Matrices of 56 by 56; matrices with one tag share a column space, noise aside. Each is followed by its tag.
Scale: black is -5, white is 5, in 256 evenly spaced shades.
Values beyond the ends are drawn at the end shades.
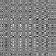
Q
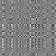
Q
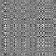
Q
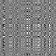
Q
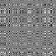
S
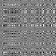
S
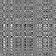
Q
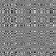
S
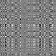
Q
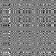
S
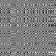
S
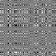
S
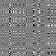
S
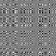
S
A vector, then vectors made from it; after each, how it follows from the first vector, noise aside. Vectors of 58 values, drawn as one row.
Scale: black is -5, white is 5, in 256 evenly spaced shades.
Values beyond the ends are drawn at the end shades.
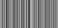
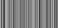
wrapped around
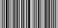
scaled up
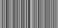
copied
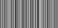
wrapped around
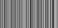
wrapped around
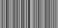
copied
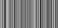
wrapped around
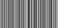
reversed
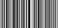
scaled up
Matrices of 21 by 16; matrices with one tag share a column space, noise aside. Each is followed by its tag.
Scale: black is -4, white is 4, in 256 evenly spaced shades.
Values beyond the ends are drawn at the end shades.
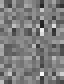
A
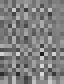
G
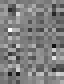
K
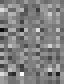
K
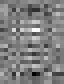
K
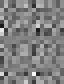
A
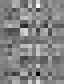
A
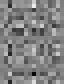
A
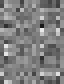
A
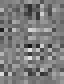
K
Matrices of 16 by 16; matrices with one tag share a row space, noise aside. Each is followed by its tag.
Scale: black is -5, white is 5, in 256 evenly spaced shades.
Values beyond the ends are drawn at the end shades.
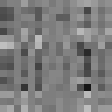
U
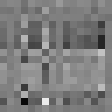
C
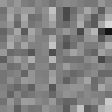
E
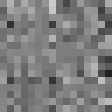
E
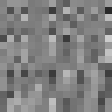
E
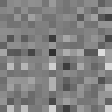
E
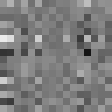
U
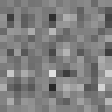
E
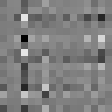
C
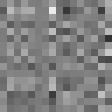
E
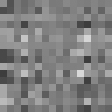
U
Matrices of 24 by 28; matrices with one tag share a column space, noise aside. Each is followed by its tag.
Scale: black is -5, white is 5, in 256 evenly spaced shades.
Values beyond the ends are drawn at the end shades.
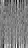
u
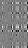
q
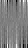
u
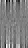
u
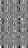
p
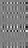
q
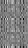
p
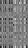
p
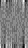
u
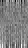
u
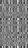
p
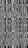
p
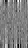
u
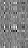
q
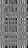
p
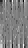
u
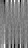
u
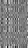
p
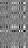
q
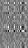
q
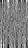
u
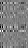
q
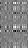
q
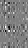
q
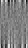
u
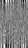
u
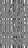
p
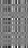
p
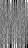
u
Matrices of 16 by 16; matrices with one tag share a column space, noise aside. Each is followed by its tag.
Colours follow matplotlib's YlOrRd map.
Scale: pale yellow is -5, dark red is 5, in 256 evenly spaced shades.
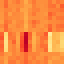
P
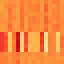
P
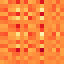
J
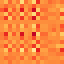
J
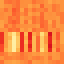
P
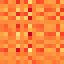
J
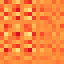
J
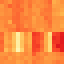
P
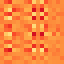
J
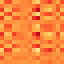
J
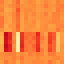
P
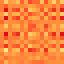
J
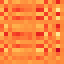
J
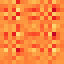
J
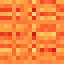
J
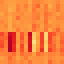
P
